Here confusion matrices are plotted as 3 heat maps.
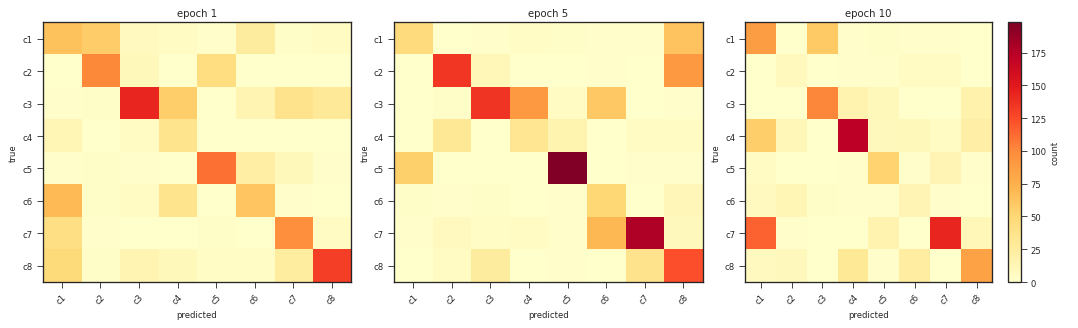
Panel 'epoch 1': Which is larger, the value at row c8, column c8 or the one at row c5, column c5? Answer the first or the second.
the first
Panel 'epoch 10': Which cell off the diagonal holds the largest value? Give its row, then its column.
c7, c1
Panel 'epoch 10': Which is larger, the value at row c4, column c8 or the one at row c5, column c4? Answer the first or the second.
the first
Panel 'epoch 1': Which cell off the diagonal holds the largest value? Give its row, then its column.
c6, c1
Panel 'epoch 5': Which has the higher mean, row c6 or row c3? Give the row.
c3
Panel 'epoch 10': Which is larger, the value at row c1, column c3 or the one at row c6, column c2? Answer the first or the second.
the first
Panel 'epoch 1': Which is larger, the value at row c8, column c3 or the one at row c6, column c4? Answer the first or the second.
the second
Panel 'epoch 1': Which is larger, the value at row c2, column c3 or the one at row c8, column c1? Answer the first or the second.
the second
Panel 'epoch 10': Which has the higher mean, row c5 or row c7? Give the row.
c7
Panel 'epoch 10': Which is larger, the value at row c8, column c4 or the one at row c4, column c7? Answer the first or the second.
the first
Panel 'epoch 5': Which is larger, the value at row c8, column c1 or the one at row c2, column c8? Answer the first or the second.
the second
